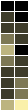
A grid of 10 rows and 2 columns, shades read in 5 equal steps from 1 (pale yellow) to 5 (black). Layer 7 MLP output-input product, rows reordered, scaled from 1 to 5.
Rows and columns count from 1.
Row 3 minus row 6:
1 0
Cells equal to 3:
4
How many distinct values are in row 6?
2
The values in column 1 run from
2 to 5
